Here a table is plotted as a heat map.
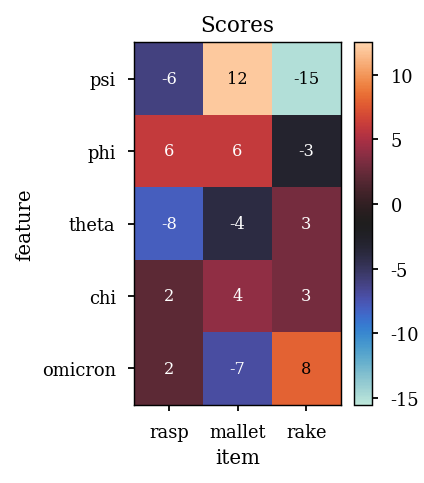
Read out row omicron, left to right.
2 -7 8
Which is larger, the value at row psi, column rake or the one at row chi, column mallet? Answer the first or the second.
the second
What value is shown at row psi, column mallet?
12
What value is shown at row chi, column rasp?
2
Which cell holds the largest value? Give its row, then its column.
psi, mallet
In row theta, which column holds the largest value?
rake
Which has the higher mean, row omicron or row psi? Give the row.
omicron
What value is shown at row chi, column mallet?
4
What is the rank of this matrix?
3
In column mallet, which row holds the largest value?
psi
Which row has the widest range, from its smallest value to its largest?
psi
